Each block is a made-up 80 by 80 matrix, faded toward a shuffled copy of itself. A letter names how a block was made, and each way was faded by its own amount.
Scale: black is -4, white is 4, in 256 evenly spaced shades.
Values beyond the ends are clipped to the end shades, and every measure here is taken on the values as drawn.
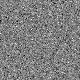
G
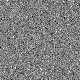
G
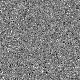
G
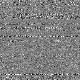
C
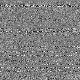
C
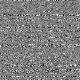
C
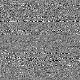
C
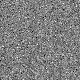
G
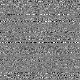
C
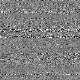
C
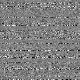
C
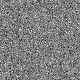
G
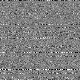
C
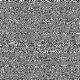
C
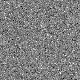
G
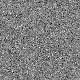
G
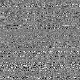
C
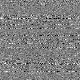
C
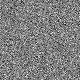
G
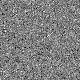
G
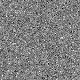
G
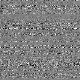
C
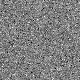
G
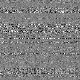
C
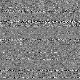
C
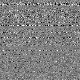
C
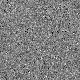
G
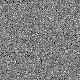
G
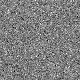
G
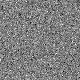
G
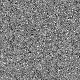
G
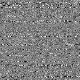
C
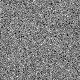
G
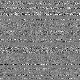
C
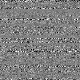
C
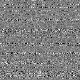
C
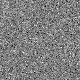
G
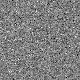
G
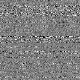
C
